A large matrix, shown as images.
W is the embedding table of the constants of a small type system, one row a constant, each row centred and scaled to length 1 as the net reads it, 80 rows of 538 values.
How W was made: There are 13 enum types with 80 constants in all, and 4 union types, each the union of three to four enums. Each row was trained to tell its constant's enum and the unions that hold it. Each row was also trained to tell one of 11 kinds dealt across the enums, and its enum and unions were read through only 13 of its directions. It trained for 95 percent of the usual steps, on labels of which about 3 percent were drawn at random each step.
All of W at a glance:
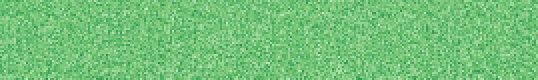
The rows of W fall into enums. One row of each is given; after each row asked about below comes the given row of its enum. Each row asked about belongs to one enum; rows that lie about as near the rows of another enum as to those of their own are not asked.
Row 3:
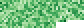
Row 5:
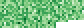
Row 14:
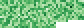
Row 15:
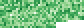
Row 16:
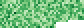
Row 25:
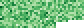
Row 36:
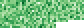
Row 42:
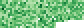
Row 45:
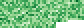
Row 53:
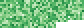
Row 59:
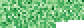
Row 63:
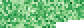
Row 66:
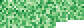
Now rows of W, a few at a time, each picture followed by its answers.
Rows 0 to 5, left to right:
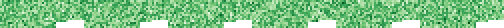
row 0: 15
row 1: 45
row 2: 16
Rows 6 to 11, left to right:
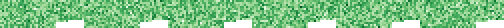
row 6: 42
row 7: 5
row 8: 45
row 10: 66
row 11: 14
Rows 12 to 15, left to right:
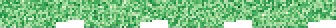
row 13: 14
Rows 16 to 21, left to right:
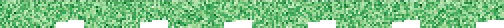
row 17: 36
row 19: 63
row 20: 36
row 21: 3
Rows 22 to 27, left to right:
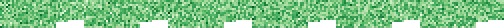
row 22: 53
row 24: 3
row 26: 25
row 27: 16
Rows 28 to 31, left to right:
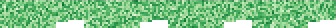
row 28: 3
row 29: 66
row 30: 14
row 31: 25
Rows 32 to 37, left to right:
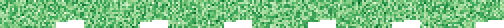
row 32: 14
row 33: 42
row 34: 53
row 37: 66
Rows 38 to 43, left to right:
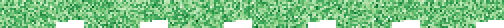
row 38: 25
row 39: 42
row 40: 5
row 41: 63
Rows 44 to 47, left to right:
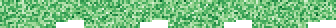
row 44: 15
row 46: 3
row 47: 36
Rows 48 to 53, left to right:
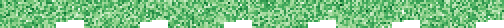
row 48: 66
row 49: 15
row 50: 63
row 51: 15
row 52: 66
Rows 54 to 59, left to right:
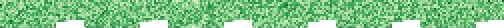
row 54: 3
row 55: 42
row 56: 3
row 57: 45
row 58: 45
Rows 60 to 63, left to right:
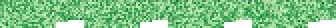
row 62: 15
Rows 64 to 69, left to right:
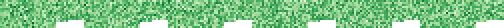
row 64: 36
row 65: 45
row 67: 42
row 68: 36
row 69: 53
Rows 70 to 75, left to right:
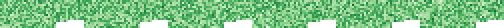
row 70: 66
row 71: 66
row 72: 45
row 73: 15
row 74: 3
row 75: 63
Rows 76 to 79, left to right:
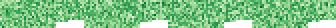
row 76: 16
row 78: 63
